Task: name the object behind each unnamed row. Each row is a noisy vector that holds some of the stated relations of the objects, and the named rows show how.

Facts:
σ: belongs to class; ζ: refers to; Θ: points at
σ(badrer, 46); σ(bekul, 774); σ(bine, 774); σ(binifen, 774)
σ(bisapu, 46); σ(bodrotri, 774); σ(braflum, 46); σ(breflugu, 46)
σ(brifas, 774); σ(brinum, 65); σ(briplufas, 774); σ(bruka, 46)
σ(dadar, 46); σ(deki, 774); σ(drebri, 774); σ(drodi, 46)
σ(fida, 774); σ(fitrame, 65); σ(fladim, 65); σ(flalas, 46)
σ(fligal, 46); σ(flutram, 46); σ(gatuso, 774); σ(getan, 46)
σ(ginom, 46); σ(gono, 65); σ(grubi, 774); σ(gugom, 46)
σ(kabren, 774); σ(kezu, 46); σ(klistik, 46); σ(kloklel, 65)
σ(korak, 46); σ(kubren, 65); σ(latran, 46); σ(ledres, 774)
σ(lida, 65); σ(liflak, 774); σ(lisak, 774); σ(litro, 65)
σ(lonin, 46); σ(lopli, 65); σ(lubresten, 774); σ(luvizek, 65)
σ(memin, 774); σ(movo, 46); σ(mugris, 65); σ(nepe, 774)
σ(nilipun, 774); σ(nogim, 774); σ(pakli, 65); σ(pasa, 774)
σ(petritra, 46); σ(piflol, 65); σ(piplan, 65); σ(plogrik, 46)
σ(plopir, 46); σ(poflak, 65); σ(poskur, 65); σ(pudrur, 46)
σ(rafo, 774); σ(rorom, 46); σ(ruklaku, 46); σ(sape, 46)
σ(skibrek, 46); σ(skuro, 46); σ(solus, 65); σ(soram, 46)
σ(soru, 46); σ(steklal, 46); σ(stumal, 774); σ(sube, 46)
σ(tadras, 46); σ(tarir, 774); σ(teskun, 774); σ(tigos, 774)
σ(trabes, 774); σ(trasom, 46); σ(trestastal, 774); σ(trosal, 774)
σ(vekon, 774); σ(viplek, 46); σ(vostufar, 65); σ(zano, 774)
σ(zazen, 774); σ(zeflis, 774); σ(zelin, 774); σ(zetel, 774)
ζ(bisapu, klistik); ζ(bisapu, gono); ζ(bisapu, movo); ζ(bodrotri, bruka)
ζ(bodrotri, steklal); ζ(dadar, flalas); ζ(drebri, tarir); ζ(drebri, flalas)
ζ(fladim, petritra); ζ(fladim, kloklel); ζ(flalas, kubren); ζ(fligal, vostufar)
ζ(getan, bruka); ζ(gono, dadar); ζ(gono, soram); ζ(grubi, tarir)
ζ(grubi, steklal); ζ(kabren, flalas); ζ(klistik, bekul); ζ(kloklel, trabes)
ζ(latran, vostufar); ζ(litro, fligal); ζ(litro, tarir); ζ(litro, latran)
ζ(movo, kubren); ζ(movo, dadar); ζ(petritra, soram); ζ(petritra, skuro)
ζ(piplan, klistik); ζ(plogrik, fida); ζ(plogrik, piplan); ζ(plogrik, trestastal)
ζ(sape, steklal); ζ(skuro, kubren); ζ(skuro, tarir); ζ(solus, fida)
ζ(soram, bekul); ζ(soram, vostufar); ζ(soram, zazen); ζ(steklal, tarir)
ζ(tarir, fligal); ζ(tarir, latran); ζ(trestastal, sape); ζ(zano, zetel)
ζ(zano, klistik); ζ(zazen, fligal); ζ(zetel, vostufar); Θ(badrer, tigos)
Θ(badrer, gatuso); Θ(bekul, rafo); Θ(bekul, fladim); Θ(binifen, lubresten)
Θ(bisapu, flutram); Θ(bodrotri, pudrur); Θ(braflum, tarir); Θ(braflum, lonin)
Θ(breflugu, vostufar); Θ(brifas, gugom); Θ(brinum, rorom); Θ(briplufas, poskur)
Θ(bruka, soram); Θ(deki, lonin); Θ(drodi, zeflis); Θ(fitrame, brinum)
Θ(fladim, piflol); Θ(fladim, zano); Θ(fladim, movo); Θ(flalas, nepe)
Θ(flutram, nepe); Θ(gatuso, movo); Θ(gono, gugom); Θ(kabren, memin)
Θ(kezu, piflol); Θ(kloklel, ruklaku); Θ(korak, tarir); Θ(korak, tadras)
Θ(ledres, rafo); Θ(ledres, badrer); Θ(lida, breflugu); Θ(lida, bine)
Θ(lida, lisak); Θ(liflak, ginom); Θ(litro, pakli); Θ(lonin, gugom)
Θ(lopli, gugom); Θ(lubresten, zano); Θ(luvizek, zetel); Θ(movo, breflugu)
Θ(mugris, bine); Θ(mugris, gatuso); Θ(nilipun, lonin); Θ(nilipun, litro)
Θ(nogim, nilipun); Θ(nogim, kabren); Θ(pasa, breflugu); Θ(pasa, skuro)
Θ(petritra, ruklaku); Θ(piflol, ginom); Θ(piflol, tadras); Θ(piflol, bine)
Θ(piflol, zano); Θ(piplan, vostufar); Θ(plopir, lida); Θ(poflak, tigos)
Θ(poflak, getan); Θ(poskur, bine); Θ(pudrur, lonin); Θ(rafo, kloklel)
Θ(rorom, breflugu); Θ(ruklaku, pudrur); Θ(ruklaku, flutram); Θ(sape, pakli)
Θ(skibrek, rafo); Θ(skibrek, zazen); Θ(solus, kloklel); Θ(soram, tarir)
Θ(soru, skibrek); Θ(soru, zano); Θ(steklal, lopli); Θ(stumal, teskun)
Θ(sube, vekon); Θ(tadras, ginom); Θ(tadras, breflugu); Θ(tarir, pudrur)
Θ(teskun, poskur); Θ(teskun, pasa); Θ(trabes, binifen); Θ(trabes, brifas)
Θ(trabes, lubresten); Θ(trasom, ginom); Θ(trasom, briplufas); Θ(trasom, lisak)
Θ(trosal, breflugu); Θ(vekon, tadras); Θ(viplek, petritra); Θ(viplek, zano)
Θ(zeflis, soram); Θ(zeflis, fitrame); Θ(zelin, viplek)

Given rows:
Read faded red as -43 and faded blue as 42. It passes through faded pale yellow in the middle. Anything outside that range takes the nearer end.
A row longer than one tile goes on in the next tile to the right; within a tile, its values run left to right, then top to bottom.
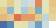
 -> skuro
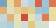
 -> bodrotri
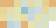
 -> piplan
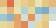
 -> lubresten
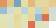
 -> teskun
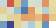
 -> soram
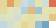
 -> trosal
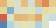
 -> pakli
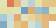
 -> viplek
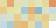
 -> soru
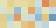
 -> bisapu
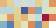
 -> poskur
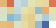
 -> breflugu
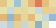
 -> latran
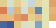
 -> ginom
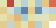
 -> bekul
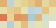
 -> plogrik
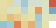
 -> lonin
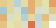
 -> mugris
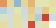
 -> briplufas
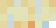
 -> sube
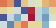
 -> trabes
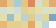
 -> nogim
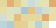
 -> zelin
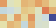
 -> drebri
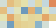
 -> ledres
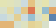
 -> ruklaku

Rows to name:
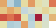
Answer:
fida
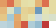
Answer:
zano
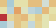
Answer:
trestastal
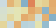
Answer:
tarir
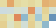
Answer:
flalas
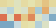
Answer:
dadar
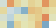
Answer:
zeflis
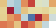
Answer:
solus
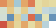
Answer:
binifen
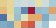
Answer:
kloklel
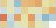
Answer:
tigos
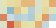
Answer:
sape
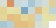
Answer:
brifas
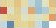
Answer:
vekon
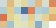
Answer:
gatuso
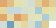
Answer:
klistik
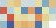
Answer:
rafo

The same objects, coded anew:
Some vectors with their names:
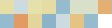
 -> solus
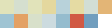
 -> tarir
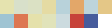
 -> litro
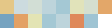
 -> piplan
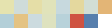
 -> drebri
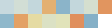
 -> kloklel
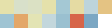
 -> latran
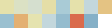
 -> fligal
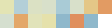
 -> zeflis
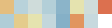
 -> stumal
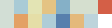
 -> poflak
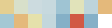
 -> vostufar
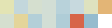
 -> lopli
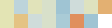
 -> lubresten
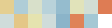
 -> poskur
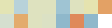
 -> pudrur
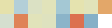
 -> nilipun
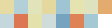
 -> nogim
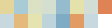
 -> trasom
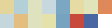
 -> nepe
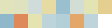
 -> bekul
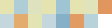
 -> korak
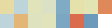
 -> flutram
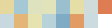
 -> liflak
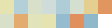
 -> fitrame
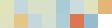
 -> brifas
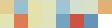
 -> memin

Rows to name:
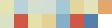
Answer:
pakli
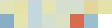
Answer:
gono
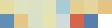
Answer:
bisapu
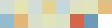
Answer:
petritra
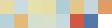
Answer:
grubi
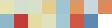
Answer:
sape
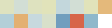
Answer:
kubren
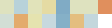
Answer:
ledres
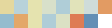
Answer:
plogrik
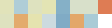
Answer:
badrer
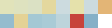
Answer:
steklal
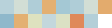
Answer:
trabes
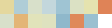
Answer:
rorom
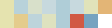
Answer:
gugom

